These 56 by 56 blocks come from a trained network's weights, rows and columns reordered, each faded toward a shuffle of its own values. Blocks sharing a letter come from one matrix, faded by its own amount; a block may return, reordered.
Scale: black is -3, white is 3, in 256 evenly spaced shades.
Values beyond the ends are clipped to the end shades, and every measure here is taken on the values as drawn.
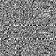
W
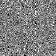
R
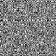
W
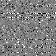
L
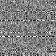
W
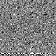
W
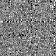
R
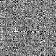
R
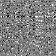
L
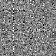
R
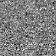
R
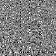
R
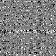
L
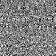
W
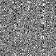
R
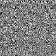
R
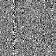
R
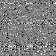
L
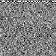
W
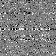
L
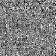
R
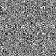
W
